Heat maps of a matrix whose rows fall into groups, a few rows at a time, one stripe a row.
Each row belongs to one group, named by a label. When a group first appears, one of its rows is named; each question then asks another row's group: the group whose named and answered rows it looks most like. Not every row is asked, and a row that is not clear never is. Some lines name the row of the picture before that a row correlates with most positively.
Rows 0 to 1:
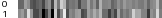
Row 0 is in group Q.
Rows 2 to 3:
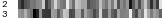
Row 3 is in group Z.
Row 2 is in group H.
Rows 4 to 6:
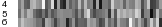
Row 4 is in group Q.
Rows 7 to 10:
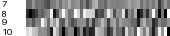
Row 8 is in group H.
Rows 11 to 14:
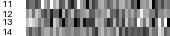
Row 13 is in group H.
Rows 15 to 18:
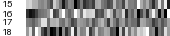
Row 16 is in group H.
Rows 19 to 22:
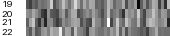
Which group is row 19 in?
H
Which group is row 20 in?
Z
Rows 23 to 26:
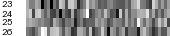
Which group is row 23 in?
Z
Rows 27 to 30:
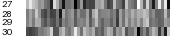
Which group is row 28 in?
Q
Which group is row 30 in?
H
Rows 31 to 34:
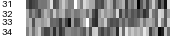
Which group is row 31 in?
H
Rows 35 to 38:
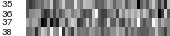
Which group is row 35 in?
H
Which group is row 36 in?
Q
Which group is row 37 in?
Z
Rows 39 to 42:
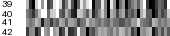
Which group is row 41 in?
Z
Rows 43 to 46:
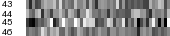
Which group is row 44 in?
Z
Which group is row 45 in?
H
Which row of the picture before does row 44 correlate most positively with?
41
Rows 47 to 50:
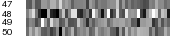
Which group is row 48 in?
Z
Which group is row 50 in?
Q
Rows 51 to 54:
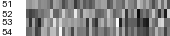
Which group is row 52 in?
H
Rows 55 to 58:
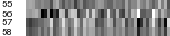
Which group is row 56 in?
Z
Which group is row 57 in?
H
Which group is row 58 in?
H
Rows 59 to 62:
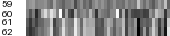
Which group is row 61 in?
H
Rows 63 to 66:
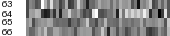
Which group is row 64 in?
Q
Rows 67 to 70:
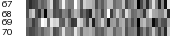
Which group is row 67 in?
H
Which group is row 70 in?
H
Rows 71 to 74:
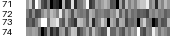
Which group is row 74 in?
Z
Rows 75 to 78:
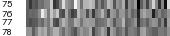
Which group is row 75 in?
H
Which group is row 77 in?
H
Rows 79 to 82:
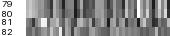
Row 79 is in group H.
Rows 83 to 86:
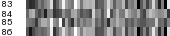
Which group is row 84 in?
Z
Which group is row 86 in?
H
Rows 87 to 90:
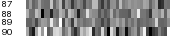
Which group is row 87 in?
Q
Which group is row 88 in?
Z
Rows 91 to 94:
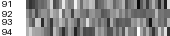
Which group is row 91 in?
H
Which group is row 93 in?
Z
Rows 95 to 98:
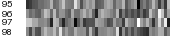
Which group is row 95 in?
H
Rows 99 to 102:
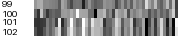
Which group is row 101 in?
H
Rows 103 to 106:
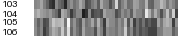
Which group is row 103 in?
Z
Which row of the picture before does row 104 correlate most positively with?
99
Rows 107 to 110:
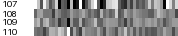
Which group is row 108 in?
Z
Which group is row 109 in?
Q
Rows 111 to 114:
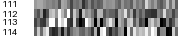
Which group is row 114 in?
Q
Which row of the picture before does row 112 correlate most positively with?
110
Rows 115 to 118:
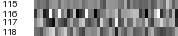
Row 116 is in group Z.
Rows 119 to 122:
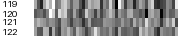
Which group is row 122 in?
Z
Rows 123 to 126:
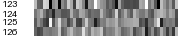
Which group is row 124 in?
Z
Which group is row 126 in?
H
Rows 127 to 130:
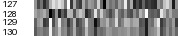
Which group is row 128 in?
Z
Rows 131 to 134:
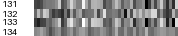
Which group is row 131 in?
H
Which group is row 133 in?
H
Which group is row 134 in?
Z
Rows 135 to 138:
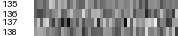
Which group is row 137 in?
Q
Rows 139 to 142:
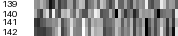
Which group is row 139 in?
Z
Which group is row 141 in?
H
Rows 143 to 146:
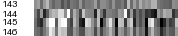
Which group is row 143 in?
Q
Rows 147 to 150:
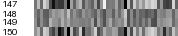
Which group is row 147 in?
Q
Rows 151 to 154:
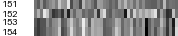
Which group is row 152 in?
Q
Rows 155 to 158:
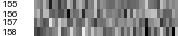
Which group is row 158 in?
H
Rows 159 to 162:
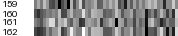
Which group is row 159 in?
Q
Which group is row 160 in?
H
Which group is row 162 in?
H
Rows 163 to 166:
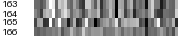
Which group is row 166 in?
H
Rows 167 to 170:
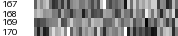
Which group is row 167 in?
Q
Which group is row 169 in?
H
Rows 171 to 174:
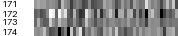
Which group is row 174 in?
Q
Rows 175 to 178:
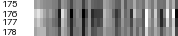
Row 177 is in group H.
